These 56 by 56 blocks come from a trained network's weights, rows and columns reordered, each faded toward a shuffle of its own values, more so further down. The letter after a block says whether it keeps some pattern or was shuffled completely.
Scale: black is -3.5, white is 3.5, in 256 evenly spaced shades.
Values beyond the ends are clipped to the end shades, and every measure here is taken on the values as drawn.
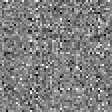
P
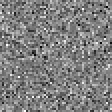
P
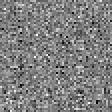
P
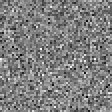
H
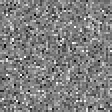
H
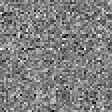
P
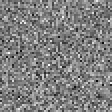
H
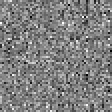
P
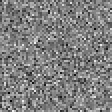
H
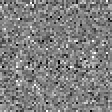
P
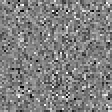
P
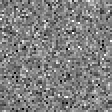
H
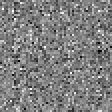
P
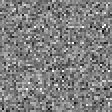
P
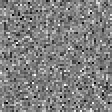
H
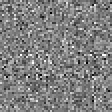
P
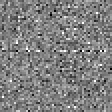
P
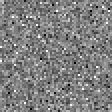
H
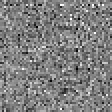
P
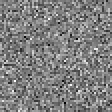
H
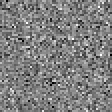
P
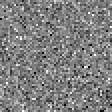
H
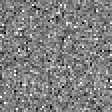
H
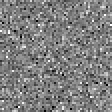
H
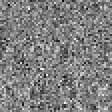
P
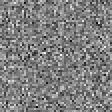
P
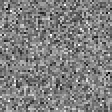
P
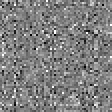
P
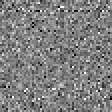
P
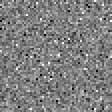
H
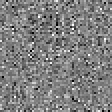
P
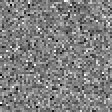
H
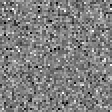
H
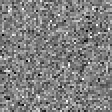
H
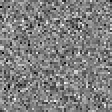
P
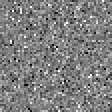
H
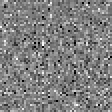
P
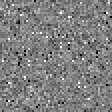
H
